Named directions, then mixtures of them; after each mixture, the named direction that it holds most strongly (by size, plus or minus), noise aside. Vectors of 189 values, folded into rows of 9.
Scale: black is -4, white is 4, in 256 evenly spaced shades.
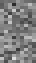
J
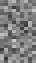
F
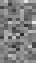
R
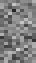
J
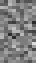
R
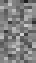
R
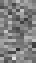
J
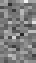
R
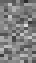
J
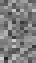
F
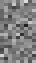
F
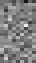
F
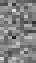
J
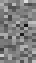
J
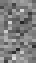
J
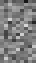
R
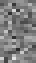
J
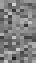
J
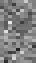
J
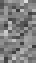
F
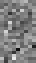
J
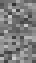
J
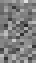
F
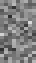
F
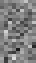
R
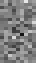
R
